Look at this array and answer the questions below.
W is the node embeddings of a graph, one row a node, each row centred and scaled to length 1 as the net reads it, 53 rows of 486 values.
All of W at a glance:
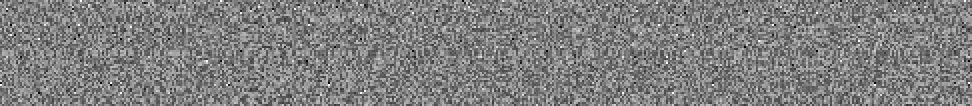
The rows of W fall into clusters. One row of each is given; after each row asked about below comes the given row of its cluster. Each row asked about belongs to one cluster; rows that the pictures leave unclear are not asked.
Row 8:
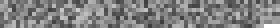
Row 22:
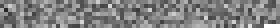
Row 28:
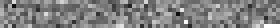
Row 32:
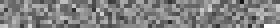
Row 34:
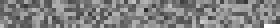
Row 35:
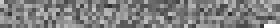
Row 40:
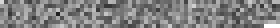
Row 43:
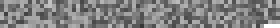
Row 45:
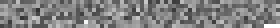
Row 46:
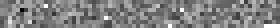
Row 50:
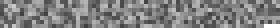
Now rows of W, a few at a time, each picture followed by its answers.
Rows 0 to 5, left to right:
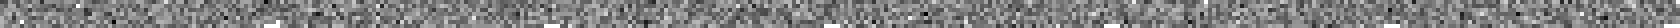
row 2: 45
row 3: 45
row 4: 50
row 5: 50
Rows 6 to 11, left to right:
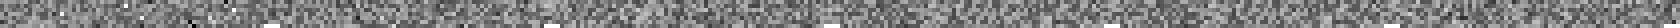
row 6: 43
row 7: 35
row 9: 32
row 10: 32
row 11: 45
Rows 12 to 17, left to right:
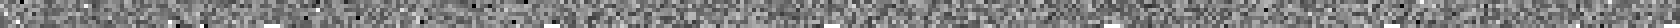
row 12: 46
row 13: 34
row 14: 22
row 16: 34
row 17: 46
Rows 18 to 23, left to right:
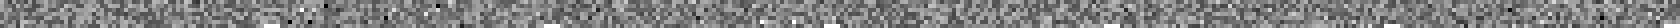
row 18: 8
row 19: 46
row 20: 34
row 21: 32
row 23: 40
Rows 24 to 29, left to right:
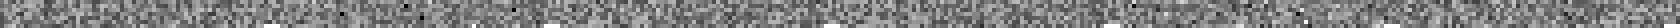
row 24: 46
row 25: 43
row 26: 43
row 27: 43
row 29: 34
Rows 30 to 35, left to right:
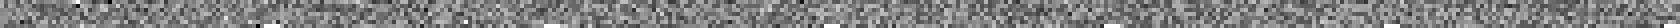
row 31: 28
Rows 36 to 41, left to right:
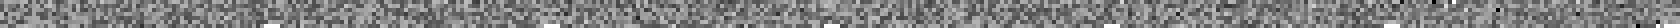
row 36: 43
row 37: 8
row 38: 35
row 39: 45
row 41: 8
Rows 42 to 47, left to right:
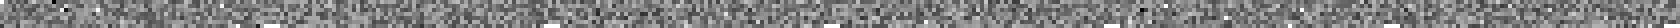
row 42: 8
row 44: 45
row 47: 22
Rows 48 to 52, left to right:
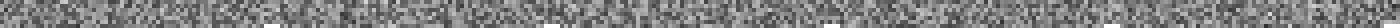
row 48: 32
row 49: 50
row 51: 32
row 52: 40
